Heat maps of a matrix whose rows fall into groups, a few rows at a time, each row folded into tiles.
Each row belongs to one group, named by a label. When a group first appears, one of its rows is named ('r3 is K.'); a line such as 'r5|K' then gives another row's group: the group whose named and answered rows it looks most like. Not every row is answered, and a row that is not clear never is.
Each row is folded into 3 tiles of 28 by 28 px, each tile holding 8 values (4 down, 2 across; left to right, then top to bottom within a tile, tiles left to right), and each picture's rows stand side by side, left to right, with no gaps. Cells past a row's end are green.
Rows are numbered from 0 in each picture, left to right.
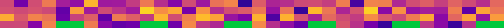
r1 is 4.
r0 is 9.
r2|9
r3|4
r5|4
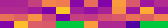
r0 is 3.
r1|4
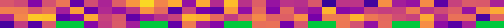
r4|9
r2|3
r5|4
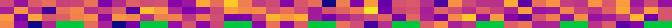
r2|3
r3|9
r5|4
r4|4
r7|4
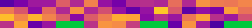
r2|3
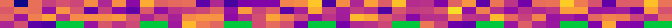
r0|4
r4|3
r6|3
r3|3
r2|9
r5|4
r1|3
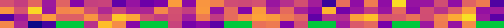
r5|9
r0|4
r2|4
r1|9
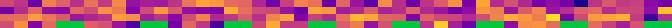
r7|9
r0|9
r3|3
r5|3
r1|4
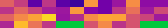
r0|9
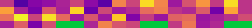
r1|3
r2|3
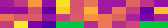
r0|3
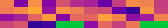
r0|4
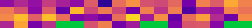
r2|3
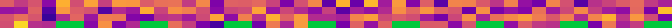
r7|9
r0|3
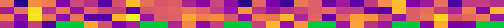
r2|9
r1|4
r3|9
